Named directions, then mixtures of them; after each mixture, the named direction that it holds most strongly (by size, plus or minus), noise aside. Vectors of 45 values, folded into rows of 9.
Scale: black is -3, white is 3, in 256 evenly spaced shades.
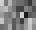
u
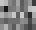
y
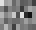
y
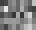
y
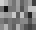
y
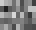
y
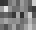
y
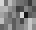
u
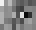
u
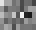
y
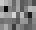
y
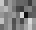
u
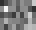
y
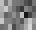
u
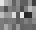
y
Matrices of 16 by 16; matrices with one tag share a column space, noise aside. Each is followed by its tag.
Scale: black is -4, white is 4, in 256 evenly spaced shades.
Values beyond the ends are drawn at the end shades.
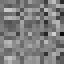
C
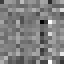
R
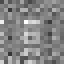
R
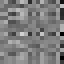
C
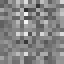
C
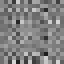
R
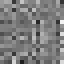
R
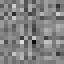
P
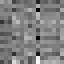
R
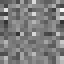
C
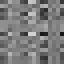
C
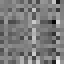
R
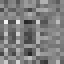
R
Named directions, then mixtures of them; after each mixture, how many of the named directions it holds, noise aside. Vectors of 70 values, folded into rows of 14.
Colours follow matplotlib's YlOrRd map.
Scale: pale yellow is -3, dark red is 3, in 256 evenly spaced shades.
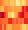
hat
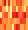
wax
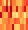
one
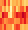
two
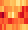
one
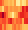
one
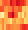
one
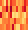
one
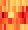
two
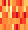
one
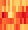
two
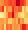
one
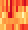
two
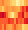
one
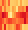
two
